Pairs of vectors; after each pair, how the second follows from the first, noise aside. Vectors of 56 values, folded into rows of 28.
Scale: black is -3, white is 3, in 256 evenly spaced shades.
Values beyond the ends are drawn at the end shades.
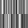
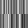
copied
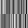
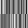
copied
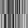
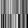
wrapped around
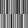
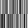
wrapped around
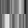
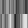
wrapped around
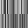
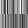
copied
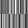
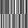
copied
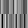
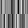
wrapped around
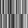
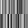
wrapped around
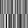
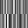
copied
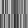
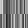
wrapped around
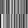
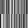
copied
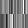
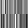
wrapped around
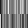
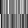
copied
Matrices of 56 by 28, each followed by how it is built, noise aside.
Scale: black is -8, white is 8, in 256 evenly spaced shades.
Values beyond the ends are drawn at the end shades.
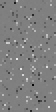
sparse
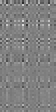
low rank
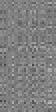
low rank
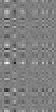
low rank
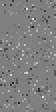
sparse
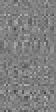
low rank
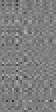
low rank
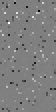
sparse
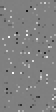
sparse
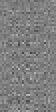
low rank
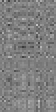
low rank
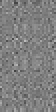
low rank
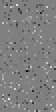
sparse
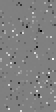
sparse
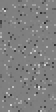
sparse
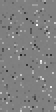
sparse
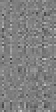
low rank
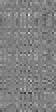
low rank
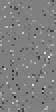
sparse
